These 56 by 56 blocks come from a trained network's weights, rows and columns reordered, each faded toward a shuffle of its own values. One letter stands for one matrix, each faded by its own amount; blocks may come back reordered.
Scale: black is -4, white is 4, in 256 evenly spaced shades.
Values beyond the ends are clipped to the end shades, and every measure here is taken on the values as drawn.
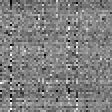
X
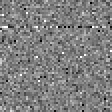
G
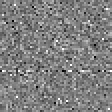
G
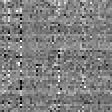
X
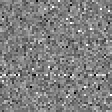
G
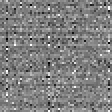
X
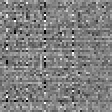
X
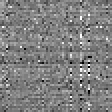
X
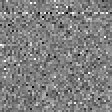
G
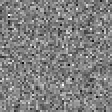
G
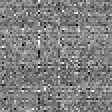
X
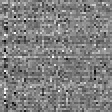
X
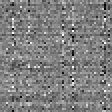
X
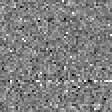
G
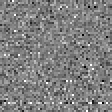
G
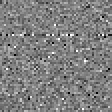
G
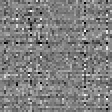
X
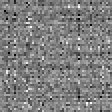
X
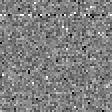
G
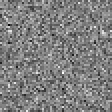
G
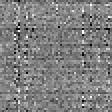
X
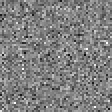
G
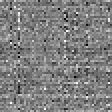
X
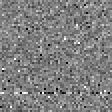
G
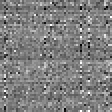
X
